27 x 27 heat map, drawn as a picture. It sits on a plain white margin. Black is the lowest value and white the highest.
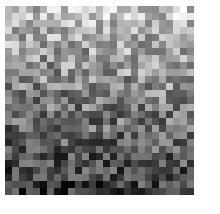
No single row or column stands out from its neighbours. On average the colour sits 50% of the way up the scale. No regular stripes run through it. There is an overall slope up to the top. The grain is fine, like static.
